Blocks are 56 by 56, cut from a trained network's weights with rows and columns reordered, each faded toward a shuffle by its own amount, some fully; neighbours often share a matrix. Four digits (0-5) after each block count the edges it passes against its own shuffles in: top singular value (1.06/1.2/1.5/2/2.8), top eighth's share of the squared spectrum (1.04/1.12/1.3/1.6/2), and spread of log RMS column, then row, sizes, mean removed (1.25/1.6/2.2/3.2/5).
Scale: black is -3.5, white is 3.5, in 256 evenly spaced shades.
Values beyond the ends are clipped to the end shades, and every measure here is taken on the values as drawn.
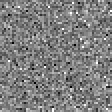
0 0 0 0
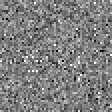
2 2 0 1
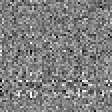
4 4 1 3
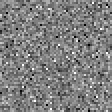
0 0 0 0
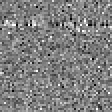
3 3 0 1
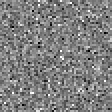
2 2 0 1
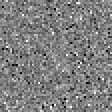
1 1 0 0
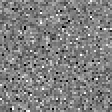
1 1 0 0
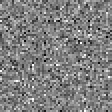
2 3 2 1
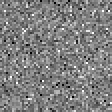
0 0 0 0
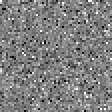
0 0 0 0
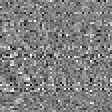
3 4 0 3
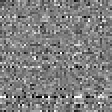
4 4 1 3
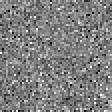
2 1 0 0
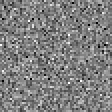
1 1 0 0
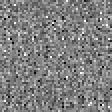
2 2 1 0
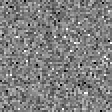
0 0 0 0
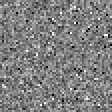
0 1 0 0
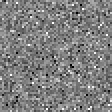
1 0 0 0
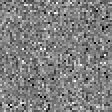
2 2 0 1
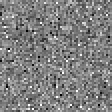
1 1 0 0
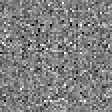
2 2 1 2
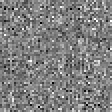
2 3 2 2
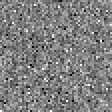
0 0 0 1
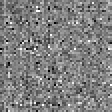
2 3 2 2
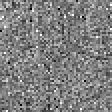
2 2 0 0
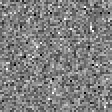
1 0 0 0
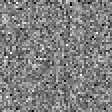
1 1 0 1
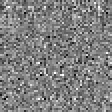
2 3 0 1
